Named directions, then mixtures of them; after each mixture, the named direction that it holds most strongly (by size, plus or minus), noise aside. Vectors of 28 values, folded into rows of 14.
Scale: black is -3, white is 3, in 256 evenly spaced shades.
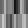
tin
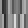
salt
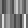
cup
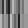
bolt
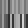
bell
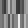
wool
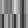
tin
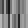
bolt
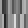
salt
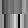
salt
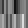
tin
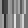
salt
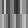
tin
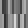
salt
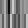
bolt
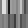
salt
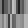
wool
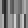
salt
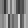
wool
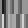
salt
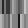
bolt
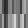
salt
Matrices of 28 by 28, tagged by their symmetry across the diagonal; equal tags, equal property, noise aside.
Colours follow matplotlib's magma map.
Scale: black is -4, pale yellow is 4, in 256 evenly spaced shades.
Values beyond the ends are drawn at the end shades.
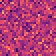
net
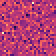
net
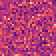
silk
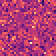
silk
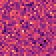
net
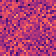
net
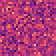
net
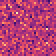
silk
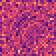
net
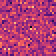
silk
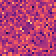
net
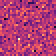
silk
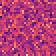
silk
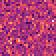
silk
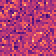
net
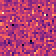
silk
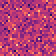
net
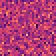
silk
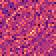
net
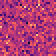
silk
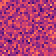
net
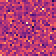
silk
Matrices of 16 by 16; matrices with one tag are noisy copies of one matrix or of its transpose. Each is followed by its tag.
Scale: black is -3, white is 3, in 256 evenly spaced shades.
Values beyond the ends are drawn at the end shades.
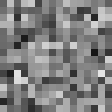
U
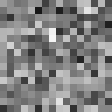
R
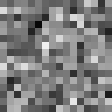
U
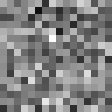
R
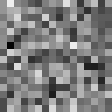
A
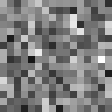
R
